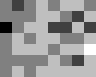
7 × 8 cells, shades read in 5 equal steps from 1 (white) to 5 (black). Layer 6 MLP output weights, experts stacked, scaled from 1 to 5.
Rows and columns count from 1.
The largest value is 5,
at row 3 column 1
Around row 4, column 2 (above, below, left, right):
3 2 3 3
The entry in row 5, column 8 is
1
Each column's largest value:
5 4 3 3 4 4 4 4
